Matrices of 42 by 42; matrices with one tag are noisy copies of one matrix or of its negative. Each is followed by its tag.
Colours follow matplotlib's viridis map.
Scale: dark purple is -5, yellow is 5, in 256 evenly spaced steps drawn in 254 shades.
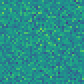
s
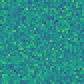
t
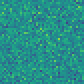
s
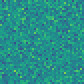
t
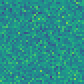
s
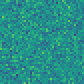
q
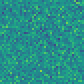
s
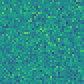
s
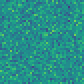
q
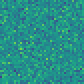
t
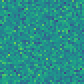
t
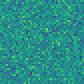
q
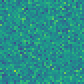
t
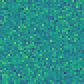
t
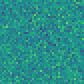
s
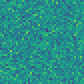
q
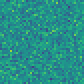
q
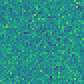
s
